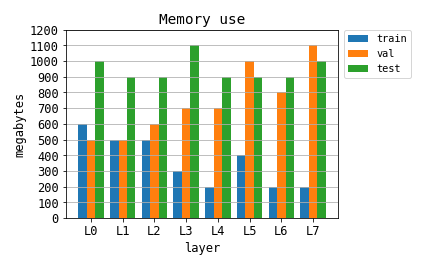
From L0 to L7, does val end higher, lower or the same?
higher
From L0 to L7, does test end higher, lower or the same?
the same
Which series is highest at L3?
test
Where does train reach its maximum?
L0
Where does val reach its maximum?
L7
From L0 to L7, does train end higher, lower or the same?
lower
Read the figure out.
Title: Memory use
x-axis: layer, ticks L0 L1 L2 L3 L4 L5 L6 L7
y-axis: megabytes, ticks 0 100 200 300 400 500 600 700 800 900 1000 1100 1200
Legend: train, val, test
Values:
train: 600 500 500 300 200 400 200 200
val: 500 500 600 700 700 1000 800 1100
test: 1000 900 900 1100 900 900 900 1000
